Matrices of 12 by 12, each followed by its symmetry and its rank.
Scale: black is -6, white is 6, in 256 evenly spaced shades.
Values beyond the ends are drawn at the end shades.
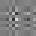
neither, rank one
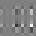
neither, rank one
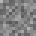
symmetric, full rank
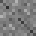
symmetric, full rank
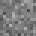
neither, full rank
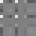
symmetric, rank one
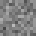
neither, full rank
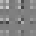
symmetric, rank one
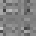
neither, rank two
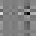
neither, rank one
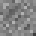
symmetric, full rank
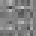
neither, rank two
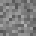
neither, full rank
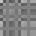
symmetric, rank one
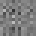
neither, rank two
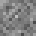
symmetric, full rank
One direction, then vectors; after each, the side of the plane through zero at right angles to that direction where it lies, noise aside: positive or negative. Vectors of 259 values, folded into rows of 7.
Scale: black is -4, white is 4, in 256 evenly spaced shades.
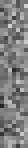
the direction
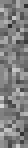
negative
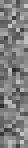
positive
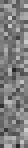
positive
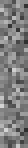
negative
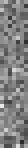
negative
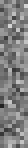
positive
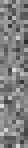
negative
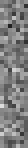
negative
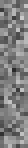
positive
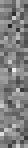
negative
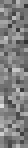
negative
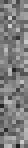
positive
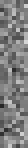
positive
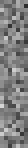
negative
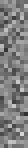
positive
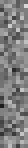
positive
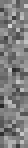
positive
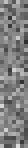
negative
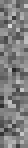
positive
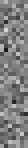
positive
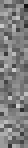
negative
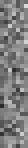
positive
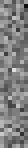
negative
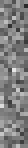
negative
